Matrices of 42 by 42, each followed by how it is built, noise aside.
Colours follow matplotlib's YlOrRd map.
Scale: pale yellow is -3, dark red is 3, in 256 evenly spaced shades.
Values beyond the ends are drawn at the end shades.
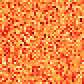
noise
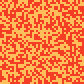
noise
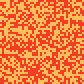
noise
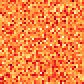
noise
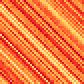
Toeplitz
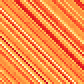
Toeplitz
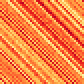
Toeplitz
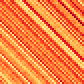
Toeplitz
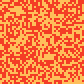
noise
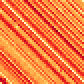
Toeplitz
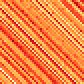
Toeplitz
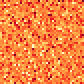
noise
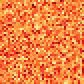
noise
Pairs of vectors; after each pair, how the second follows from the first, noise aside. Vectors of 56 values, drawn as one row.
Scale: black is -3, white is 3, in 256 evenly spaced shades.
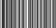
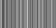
shrunk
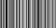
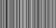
shrunk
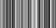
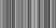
shrunk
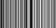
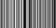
reversed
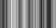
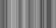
shrunk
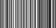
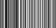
reversed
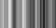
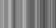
shrunk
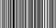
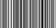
reversed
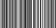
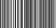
reversed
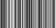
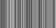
shrunk
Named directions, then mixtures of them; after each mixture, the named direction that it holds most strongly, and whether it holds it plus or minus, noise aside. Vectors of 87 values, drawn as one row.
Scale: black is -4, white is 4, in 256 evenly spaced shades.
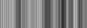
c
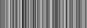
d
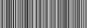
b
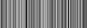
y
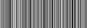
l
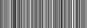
l, minus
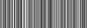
d, minus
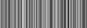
d, minus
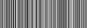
b, plus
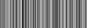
d, plus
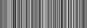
l, minus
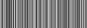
b, plus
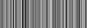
d, plus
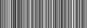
l, minus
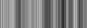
c, plus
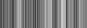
c, minus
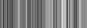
c, minus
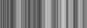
c, minus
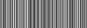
b, minus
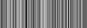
y, plus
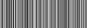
b, plus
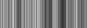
c, plus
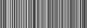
b, minus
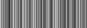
d, minus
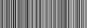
b, plus
